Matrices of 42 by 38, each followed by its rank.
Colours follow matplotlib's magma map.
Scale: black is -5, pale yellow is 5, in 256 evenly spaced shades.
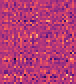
five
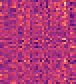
five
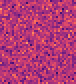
full rank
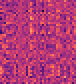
five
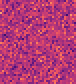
full rank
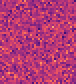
full rank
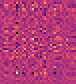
five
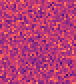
full rank
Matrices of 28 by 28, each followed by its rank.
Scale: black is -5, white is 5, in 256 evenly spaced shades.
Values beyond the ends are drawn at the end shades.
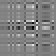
one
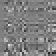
three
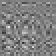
three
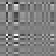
one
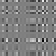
one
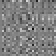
three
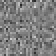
five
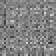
five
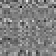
five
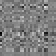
three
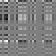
one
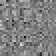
five
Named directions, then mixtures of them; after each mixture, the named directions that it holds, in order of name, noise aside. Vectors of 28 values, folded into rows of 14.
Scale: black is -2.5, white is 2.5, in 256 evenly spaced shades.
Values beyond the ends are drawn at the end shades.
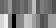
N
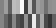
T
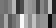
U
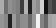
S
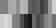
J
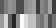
N, U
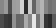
J, T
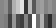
T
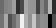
U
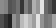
J, S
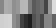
J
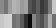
J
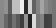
T
